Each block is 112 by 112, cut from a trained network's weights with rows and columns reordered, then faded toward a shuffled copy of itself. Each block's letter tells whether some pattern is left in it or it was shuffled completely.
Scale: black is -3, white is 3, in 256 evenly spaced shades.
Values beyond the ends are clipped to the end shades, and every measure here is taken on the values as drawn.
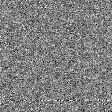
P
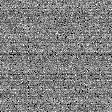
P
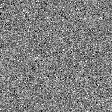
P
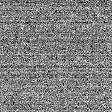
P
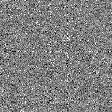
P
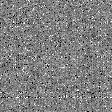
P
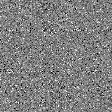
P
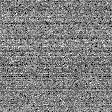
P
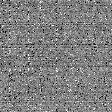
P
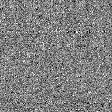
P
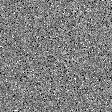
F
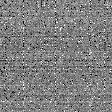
P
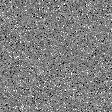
F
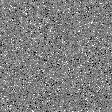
F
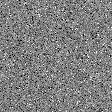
F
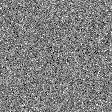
F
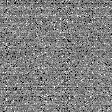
P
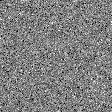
F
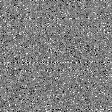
P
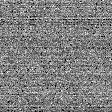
P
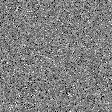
F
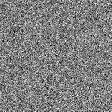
P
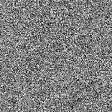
P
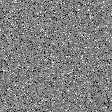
F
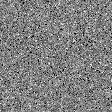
F
